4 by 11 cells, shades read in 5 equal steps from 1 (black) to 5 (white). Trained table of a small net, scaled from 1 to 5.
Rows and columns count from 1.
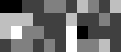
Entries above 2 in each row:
5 5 5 7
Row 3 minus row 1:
3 4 1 1 -1 -1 3 -3 -1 0 -2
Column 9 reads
3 2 2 3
